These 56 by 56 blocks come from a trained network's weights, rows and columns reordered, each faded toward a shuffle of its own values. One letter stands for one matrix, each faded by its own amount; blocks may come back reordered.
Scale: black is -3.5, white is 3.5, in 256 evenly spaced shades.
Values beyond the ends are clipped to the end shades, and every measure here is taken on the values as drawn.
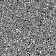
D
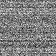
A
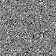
D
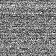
A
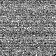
A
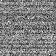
A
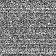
A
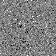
D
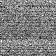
A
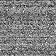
A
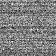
A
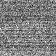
A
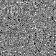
D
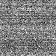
A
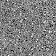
D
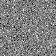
D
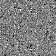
D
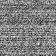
A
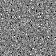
D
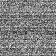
A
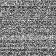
A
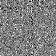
D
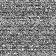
A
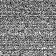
A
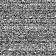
A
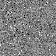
D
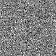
D
